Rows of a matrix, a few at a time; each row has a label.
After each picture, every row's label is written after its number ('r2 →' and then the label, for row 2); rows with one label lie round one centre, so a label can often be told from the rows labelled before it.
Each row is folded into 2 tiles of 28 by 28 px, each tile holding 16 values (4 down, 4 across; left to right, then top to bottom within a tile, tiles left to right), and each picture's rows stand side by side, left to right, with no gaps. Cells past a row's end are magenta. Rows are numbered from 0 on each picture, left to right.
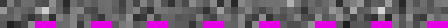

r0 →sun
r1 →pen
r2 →pen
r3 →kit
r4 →pen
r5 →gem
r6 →sun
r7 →pen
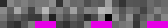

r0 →sun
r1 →sun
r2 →pen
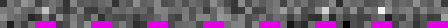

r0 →sun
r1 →pen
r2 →kit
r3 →kit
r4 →pen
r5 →sun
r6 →sun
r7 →kit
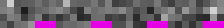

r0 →gem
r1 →gem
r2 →kit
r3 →sun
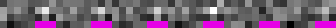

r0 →sun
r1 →sun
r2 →sun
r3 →sun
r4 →kit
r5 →sun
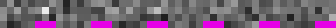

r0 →sun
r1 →pen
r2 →sun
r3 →kit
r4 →gem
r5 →kit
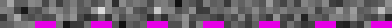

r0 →gem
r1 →sun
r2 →sun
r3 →pen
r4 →kit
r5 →kit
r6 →sun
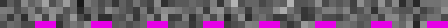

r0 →kit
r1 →gem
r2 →kit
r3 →kit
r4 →gem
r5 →gem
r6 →kit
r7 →pen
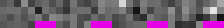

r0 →kit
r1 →pen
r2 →gem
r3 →sun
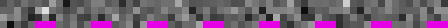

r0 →sun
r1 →pen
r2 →pen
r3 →gem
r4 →kit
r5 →gem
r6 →gem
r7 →kit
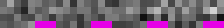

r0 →gem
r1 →kit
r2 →sun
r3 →sun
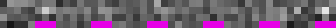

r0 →sun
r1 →kit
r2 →kit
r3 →kit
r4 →kit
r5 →sun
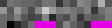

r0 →sun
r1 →kit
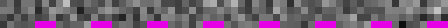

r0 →kit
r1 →gem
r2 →kit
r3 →pen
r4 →gem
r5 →pen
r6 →pen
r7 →sun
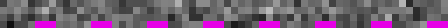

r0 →sun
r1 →pen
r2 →pen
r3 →gem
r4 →sun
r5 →kit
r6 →kit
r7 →gem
